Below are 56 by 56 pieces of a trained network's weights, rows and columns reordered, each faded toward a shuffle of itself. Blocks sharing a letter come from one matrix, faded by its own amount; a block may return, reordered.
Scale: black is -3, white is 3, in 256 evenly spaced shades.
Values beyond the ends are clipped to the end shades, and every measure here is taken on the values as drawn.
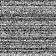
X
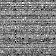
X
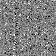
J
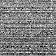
X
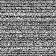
X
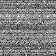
X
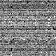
X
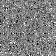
J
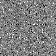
J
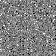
J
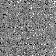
J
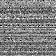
X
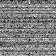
X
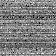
X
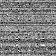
X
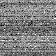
X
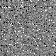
J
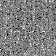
J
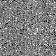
J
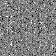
J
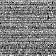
X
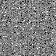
J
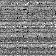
X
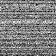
X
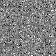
J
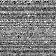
X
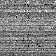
X
